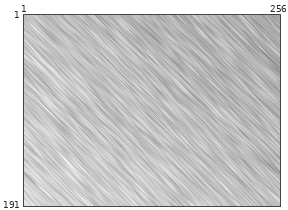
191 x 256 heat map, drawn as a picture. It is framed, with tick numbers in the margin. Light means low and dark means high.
Slope: up to the top right. Mirror symmetry: none. Histogram: bell-shaped. Grain: diagonal, down to the right.
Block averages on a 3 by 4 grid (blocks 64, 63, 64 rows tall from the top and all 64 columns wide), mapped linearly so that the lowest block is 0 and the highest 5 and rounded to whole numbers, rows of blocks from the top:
2 3 4 5
1 2 3 4
0 1 2 3
